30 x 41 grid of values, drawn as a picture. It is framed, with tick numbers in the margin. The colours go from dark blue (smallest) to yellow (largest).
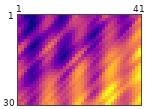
Stripes running up and down repeat 4 times from left to right. No lone cell stands out from its neighbours. No row or column stands out. The ninth with the lowest average is the top left. There is an overall slope up to the bottom right. The bottom right is the ninth with the highest average.
